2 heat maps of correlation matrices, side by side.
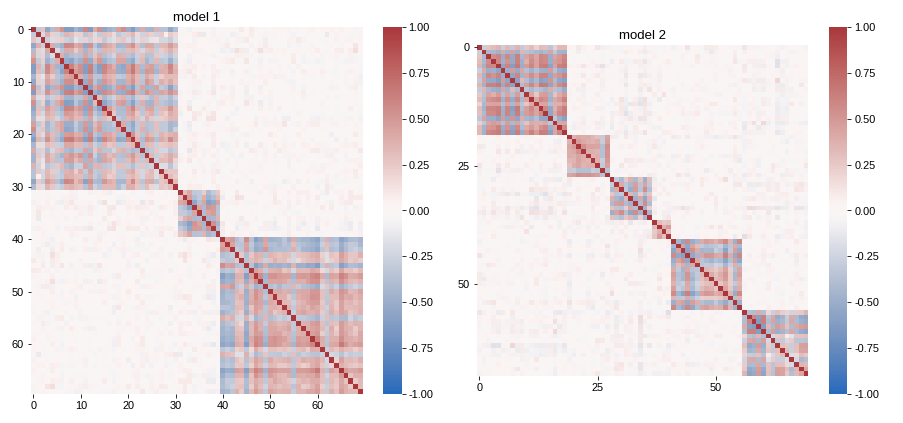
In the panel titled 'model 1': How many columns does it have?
70
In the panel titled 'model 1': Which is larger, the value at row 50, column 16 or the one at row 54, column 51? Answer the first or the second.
the second
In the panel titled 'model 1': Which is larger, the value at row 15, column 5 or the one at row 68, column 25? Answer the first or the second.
the second
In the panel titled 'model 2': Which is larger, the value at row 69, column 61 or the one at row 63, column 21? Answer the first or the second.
the first
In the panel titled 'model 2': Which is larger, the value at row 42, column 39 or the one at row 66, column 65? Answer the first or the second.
the first
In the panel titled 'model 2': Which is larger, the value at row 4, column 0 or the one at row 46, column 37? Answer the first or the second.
the first
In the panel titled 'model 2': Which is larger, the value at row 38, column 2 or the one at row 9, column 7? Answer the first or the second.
the second
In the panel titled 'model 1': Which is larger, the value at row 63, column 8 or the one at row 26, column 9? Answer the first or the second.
the first
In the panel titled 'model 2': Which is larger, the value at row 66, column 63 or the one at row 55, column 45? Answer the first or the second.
the first
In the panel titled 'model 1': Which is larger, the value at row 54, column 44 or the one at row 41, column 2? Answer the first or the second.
the first
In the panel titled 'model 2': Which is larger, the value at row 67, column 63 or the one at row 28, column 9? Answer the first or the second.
the first
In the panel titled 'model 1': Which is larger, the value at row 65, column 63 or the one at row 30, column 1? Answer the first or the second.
the first
